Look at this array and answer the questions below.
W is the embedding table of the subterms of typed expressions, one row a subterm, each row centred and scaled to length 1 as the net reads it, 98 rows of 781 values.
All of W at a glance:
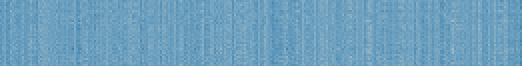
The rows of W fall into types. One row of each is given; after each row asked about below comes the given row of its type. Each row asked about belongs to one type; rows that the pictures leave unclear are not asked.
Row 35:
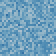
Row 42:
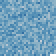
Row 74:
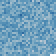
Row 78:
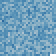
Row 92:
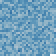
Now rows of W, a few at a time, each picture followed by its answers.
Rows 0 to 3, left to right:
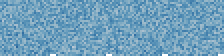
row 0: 42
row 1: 74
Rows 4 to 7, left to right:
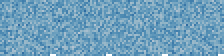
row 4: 78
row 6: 78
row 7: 78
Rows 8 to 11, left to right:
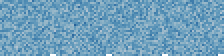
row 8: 92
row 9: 92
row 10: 74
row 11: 92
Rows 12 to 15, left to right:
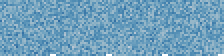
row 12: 42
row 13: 78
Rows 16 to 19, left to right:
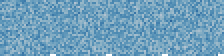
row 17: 78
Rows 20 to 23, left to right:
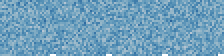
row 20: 35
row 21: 35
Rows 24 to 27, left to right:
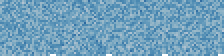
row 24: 74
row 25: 35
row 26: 92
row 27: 92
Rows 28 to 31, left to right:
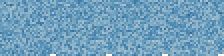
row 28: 35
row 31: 74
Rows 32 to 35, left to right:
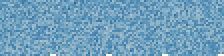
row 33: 92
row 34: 92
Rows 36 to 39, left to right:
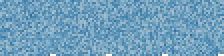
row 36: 92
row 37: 78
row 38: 42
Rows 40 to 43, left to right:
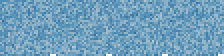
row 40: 78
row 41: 74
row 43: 42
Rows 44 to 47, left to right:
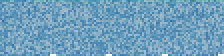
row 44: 78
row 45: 35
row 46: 78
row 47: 42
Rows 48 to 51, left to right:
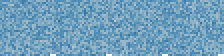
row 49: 78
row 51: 78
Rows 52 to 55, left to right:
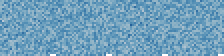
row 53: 42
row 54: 92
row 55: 92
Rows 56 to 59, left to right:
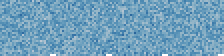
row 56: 74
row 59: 78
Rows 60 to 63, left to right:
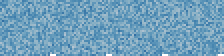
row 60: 42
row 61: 78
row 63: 35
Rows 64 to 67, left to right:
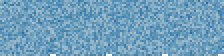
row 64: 74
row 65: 42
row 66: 78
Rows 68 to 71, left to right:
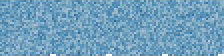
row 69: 35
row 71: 42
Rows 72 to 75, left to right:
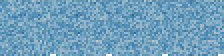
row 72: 42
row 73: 74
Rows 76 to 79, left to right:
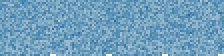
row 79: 74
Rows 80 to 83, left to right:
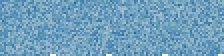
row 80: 78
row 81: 92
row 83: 35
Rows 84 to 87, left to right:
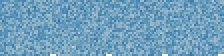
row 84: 78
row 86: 92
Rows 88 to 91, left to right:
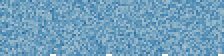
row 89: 35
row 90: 42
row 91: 92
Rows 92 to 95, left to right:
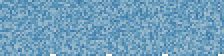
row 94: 42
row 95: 78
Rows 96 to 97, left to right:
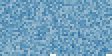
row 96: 74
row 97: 42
